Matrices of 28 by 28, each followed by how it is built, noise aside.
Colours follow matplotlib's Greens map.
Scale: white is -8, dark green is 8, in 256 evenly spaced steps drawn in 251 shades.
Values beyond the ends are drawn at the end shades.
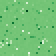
sparse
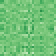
low rank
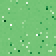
sparse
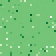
sparse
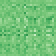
low rank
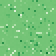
sparse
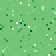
sparse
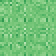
low rank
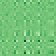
low rank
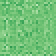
low rank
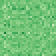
low rank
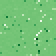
sparse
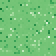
sparse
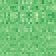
low rank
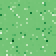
sparse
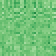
low rank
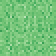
low rank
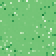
sparse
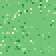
sparse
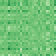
low rank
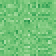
low rank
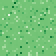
sparse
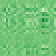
low rank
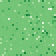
sparse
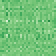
low rank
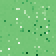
sparse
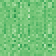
low rank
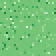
sparse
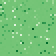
sparse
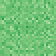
low rank
